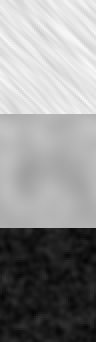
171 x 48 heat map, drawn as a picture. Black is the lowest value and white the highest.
It is made of 3 by 1 panels. Panel 1,1: very high, slanting down to the right, faint in contrast. Panel 2,1: high, smooth, faint in contrast. Panel 3,1: very low, blotchy, faint in contrast.
